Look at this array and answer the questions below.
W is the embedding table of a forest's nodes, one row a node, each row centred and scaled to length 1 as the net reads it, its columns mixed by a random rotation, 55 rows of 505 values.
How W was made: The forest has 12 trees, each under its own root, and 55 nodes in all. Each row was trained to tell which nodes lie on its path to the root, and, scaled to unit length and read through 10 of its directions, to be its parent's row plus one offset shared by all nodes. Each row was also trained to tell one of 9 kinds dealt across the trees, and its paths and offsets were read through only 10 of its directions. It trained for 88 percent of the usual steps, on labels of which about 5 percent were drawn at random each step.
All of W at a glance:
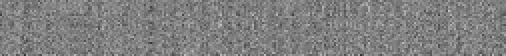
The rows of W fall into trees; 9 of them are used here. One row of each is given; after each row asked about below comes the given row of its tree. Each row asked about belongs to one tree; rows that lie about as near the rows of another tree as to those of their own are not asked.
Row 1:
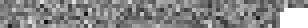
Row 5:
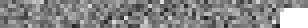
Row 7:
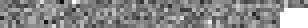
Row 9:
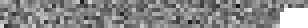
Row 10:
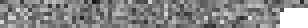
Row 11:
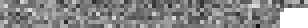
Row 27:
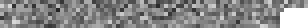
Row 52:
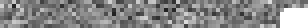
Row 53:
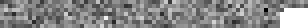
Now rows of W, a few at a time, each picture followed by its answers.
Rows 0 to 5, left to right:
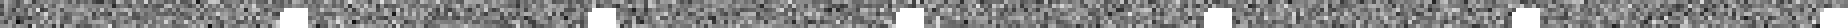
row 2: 9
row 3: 27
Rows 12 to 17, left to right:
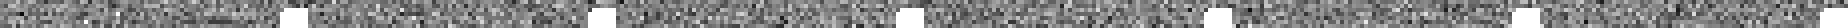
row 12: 1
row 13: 11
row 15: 7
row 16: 9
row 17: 5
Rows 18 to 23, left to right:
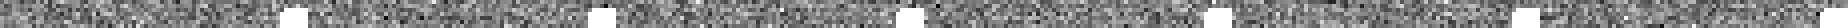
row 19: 1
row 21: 52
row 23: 7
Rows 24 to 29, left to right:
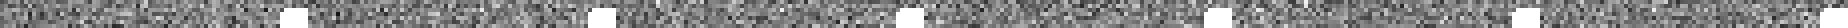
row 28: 27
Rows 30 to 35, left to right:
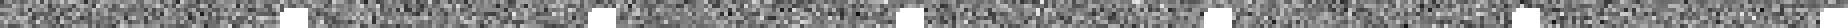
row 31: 11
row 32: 52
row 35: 52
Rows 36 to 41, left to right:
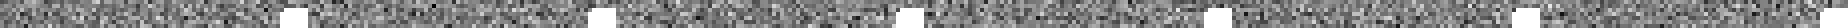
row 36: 5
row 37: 52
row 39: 1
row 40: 7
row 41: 5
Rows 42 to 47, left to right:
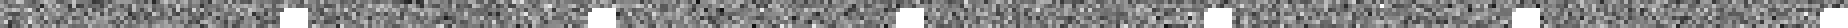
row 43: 10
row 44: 9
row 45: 7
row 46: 5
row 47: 7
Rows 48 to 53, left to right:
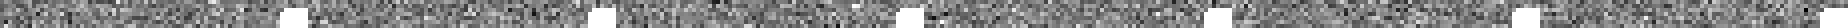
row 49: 9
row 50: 10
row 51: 1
